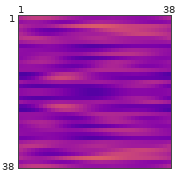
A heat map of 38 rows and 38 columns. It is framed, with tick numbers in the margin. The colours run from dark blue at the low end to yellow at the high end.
The histogram is bell-shaped. Streaks run across, left to right. The top and bottom halves mirror each other. Overall the values sit about 30% of the way up the scale.
